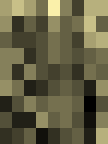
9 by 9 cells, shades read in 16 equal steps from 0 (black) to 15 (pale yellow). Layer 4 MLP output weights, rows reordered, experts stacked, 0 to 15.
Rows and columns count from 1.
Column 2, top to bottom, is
12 3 4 8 3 7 5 2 4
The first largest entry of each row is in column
5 8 9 1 1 1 3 4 9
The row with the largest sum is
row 1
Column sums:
60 48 49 45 63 56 45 51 74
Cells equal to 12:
2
